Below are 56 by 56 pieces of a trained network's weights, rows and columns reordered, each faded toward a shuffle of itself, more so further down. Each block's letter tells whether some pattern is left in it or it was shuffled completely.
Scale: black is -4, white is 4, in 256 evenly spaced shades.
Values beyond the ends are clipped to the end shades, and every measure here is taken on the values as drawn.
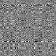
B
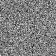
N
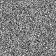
N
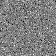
N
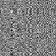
B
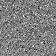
N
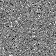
N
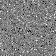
N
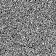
N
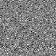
B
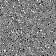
N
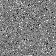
N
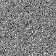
N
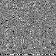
B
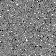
N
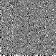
B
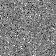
N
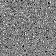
N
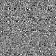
B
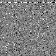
B
